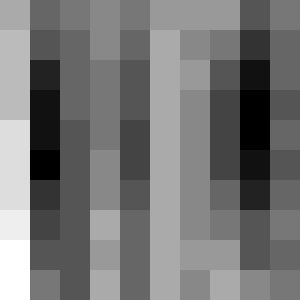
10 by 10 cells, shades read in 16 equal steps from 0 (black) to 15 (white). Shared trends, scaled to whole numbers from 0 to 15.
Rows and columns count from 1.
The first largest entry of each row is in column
1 1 1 1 1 1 1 1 1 1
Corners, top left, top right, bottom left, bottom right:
10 7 15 7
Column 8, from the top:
9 7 5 4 4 4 6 7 9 10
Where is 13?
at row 5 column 1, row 6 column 1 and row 7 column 1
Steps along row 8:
down up up down up down down down up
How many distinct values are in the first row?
6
